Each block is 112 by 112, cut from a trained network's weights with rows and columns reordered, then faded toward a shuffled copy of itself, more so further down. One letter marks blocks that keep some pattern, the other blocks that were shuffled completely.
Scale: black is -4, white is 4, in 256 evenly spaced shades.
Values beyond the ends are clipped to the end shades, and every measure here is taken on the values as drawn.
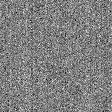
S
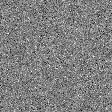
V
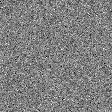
V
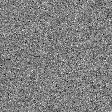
V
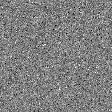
S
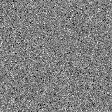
S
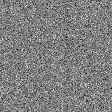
S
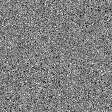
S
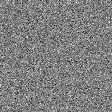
S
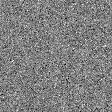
V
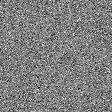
V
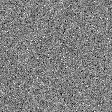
V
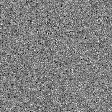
S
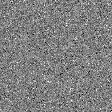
S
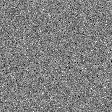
V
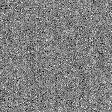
S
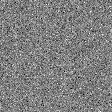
S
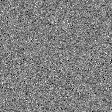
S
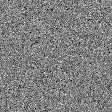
V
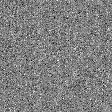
S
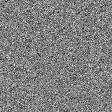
S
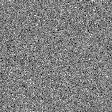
S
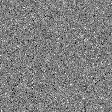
S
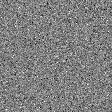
V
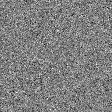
V
